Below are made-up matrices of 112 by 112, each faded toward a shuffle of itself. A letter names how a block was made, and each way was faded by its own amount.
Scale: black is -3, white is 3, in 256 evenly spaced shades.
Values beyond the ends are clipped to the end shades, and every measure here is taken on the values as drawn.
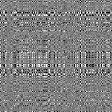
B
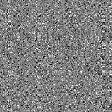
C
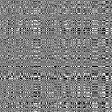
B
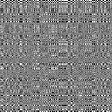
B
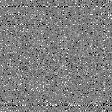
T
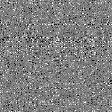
T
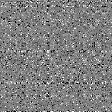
T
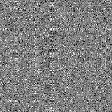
C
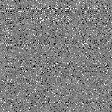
T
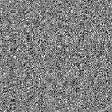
C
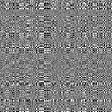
B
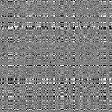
B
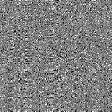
C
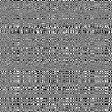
B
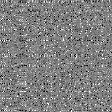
T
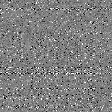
T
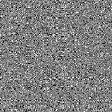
C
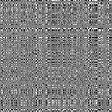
B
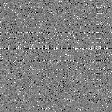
T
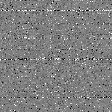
T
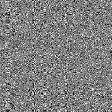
C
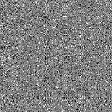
C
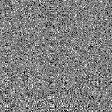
C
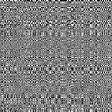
B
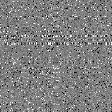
T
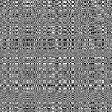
B
